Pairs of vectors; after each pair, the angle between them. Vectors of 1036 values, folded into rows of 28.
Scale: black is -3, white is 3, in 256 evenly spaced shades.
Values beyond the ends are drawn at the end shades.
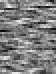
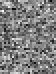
partly aligned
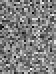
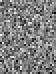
orthogonal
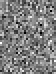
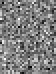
orthogonal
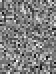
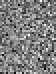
orthogonal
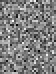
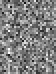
partly aligned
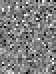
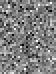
partly aligned
